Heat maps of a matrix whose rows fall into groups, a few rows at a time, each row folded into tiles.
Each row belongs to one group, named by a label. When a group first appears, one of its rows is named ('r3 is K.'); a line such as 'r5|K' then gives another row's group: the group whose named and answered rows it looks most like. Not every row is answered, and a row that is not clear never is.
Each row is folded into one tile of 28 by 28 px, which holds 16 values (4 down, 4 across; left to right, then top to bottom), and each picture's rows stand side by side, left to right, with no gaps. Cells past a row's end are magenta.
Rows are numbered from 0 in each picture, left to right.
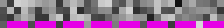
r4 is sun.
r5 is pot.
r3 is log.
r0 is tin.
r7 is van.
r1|pot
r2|pot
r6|tin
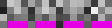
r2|tin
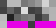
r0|log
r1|pot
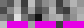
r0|sun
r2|pot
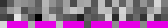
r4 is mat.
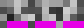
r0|pot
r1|pot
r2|mat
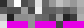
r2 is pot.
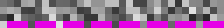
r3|tin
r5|log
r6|tin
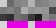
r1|van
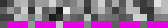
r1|mat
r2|mat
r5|log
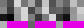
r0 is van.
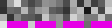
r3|tin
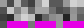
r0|tin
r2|log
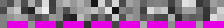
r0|sun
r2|pot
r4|tin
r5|mat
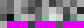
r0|van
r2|pot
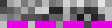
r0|log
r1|mat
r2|mat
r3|pot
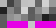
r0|tin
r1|mat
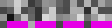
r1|van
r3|tin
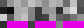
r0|pot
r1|pot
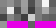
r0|mat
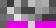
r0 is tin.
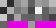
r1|mat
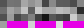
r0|mat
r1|mat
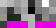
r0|pot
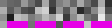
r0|van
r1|sun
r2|pot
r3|sun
